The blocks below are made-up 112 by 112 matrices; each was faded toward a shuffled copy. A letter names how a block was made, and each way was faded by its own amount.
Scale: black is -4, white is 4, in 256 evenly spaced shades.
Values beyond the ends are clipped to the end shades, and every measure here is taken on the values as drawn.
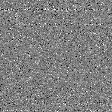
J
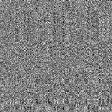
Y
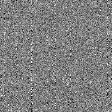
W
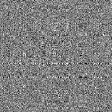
Y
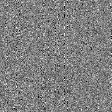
W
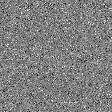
J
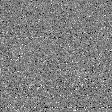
J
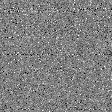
J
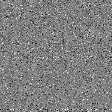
J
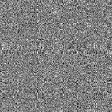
Y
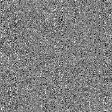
W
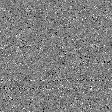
J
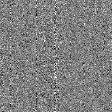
W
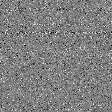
J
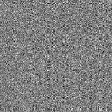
Y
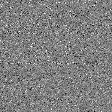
J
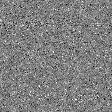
J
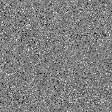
J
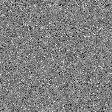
J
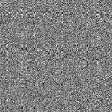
Y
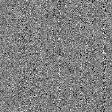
W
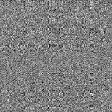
Y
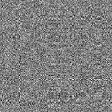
Y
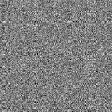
Y
